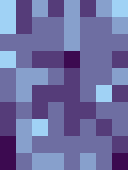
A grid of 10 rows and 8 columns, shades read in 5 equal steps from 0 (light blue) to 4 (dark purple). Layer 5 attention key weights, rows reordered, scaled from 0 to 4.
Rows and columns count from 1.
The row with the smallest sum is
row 1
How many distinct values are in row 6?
4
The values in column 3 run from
0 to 3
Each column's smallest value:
0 1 0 1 1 1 0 0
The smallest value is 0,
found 6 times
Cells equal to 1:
15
